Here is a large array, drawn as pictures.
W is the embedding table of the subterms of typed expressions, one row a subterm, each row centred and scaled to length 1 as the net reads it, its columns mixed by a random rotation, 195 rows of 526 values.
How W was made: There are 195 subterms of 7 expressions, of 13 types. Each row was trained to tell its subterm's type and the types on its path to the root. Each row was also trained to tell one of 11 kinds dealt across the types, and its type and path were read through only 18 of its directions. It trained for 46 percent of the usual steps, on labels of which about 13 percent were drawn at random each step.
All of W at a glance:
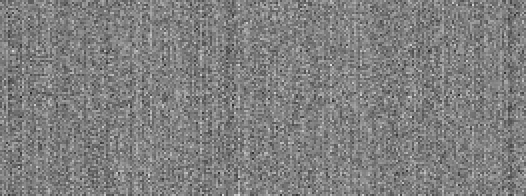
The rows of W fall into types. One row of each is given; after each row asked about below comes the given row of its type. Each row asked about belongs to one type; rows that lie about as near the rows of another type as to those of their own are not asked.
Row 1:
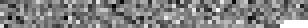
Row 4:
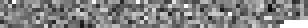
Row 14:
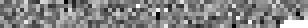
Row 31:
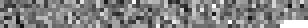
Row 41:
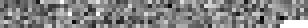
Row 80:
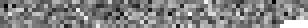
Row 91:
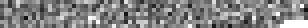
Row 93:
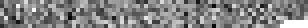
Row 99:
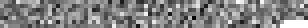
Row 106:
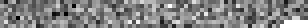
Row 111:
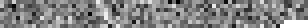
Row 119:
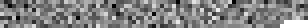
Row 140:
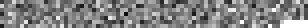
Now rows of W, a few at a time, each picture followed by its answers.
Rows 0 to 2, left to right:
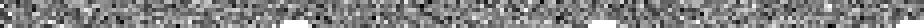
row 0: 140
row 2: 91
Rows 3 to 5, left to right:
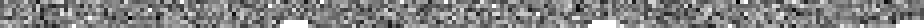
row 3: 91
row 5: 4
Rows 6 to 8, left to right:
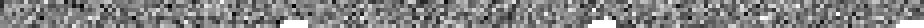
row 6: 14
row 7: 99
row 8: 111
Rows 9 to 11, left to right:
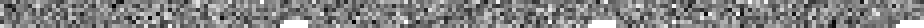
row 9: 99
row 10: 91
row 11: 14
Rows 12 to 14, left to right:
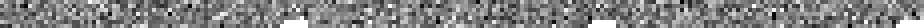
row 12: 41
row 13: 4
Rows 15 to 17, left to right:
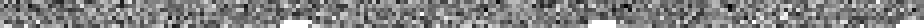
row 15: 4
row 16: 93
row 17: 99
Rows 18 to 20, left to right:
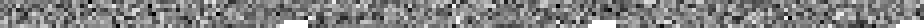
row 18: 93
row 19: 106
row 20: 140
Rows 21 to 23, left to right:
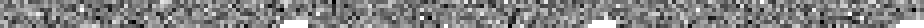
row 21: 80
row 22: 140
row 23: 119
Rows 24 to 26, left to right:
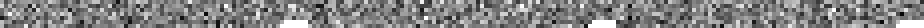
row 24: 119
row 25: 14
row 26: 1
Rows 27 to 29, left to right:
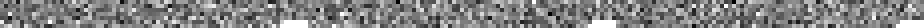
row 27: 31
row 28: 119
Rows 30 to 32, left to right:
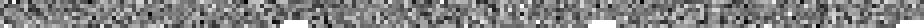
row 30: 14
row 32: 1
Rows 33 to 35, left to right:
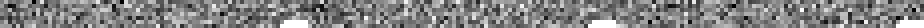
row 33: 91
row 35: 4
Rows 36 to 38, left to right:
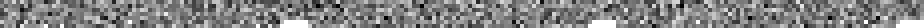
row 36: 93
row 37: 119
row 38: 106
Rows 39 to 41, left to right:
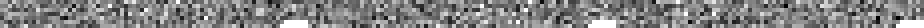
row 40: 1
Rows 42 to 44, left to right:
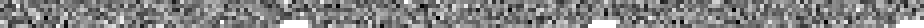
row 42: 93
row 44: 99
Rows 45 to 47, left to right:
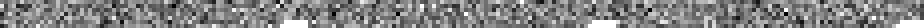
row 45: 140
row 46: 111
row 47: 119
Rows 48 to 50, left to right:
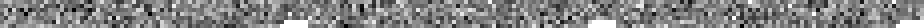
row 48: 14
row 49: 106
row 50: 14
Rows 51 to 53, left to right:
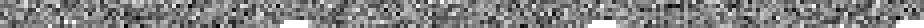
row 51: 14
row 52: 111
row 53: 4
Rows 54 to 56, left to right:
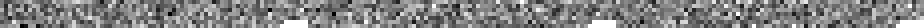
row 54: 91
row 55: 111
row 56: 41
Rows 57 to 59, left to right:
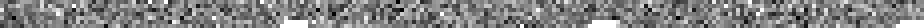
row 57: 31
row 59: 99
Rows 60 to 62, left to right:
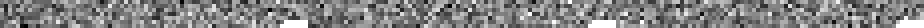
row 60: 91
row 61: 111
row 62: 80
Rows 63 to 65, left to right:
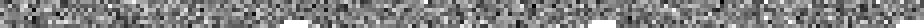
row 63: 106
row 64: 31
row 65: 31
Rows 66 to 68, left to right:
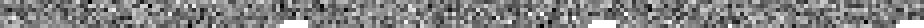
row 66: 99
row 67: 111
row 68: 140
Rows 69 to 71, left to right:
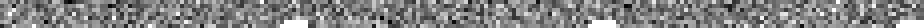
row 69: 80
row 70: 140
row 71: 1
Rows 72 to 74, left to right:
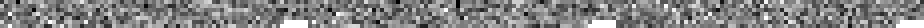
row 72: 140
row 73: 80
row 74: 31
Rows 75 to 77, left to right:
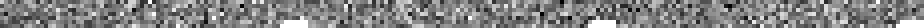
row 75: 41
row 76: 4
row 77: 99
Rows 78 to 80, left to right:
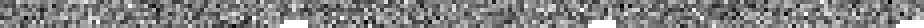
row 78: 91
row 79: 99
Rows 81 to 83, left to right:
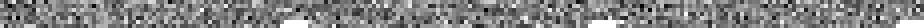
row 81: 119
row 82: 41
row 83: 119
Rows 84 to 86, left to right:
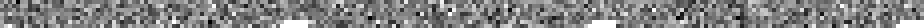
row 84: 31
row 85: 99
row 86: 140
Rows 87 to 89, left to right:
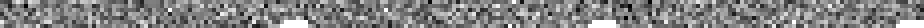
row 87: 119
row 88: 4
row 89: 91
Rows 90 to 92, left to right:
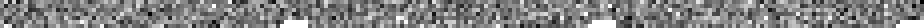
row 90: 14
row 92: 91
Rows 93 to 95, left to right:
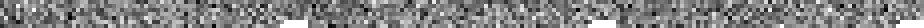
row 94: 91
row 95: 14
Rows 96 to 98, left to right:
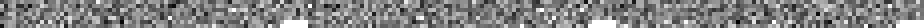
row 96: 140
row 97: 140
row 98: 31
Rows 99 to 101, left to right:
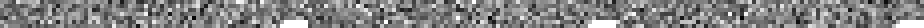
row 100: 31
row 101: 93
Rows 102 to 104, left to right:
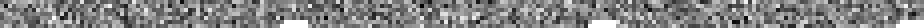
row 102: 140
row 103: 140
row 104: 4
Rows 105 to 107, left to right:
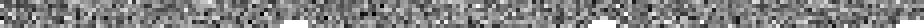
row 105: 119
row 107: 140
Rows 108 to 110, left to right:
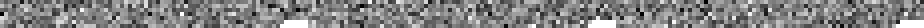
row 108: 106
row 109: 4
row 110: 14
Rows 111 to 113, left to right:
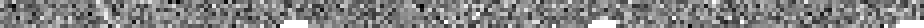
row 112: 99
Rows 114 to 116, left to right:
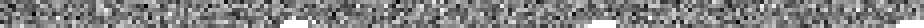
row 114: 111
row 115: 31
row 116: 99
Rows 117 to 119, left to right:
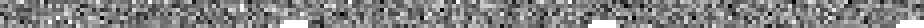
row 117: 31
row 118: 14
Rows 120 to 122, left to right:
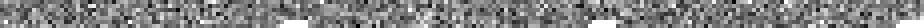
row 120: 93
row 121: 4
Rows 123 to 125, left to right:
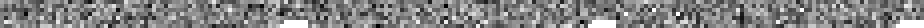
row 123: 111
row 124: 106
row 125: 140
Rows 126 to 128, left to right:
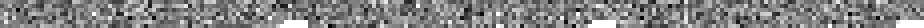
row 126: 106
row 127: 91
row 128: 140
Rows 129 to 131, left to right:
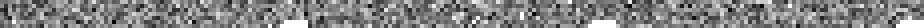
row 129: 41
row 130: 80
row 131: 111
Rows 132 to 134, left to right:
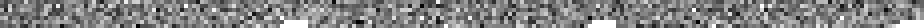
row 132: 106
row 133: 4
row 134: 93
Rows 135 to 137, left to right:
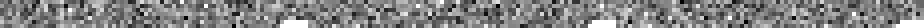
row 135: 111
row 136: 41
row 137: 80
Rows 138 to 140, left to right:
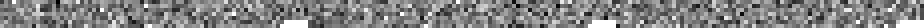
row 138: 4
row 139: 111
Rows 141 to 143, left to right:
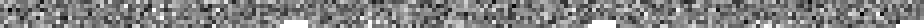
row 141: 1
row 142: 99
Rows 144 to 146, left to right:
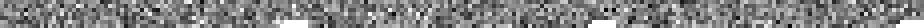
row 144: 31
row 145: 91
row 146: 106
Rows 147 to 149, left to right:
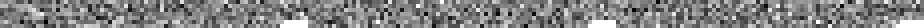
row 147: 1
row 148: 31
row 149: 1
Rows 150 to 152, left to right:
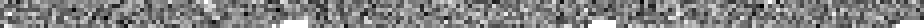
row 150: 80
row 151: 106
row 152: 111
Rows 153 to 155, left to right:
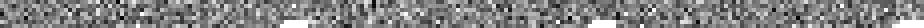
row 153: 41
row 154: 106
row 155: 119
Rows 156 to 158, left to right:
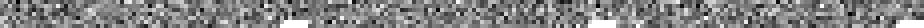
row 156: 106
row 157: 31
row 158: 111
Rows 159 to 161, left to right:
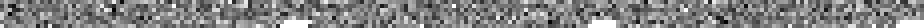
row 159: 1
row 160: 93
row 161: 1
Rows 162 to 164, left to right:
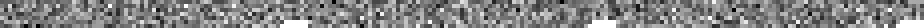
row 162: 106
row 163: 93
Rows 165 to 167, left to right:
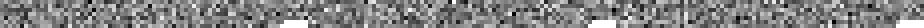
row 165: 31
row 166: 41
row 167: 140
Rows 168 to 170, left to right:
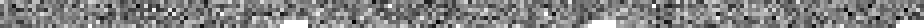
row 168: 1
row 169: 80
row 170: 4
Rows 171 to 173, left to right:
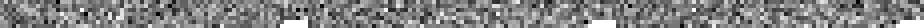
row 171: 91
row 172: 93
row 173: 93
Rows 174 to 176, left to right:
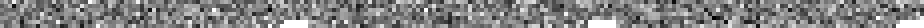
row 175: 1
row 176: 1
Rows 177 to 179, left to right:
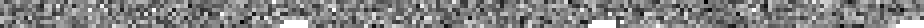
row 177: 106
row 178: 14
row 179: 80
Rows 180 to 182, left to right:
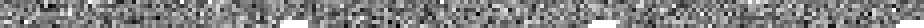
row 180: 1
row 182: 106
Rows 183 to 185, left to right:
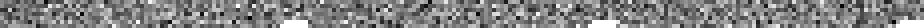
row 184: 4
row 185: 93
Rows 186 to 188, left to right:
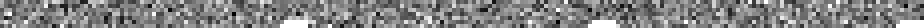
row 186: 80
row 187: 93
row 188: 31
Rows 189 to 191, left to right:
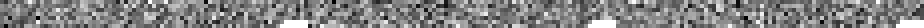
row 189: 119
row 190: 80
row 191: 4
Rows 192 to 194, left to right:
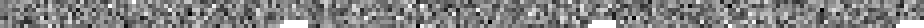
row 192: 31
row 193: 111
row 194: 140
